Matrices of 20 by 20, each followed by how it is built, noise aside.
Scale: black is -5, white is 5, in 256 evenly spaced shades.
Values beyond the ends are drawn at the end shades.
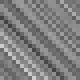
Toeplitz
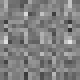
low rank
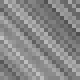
Toeplitz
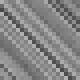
Toeplitz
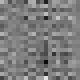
low rank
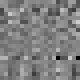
low rank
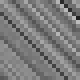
Toeplitz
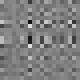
low rank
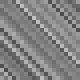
Toeplitz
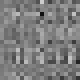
low rank
